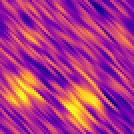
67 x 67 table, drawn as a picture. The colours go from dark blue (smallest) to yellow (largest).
There are two bumps. The ninth with the highest average is the bottom middle. The halves do not mirror each other. Streaks slant down to the right.
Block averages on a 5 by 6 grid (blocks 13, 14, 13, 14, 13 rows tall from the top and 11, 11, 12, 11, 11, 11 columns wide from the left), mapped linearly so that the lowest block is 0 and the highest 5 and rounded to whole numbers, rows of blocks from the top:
122101
231222
211211
452531
111520
